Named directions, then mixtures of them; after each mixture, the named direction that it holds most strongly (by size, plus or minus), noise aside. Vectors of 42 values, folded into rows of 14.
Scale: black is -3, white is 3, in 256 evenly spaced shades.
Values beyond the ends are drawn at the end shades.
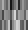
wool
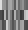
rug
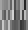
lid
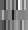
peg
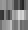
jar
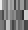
rug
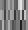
lid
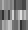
jar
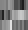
jar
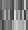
lid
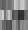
jar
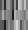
peg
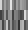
rug
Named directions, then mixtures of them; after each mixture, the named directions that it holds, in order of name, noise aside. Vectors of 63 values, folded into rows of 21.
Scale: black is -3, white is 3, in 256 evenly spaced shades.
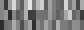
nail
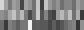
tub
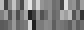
nail, tub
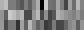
nail, tub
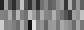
nail, tub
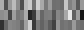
nail, tub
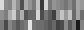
tub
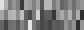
tub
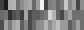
nail, tub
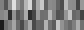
nail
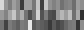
tub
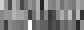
tub
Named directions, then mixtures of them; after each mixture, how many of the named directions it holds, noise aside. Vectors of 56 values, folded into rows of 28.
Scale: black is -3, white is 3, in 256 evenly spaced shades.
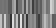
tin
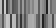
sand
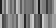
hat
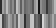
one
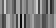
three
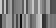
three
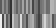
two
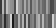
three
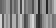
three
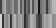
three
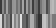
two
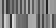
two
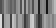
three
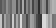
two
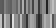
three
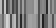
one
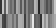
one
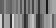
three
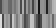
three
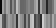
one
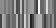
two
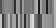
two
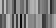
two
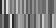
three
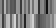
two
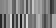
one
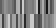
two
